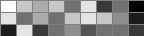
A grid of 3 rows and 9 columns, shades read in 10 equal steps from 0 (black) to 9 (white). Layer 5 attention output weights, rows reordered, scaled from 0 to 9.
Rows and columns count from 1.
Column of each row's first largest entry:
1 1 2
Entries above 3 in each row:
7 8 5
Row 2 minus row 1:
-1 -3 0 -3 3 0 5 1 1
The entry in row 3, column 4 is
4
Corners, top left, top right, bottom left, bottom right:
9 0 1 2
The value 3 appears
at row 3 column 6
